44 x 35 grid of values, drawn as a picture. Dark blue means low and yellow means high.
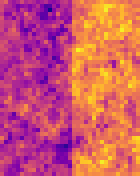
Grain: blotchy. Seam: vertical, 50% of the way across, the right part higher. Ninth with the highest average: top right.
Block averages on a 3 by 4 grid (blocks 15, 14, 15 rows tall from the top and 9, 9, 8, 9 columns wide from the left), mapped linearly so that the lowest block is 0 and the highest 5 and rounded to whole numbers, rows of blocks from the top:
1 0 5 5 / 1 1 5 4 / 1 1 4 4
